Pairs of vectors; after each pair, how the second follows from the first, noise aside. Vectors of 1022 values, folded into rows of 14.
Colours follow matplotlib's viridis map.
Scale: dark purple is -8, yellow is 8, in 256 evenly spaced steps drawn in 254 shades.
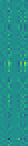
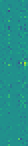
partly zeroed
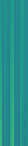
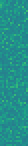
shuffled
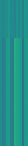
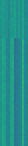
negated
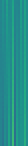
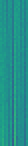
negated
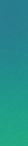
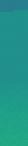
partly zeroed
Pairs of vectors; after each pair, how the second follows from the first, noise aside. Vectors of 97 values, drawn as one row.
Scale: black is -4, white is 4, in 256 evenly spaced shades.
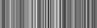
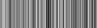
sign-scrambled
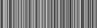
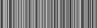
copied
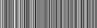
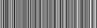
wrapped around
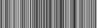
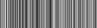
wrapped around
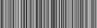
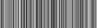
copied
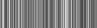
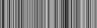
negated
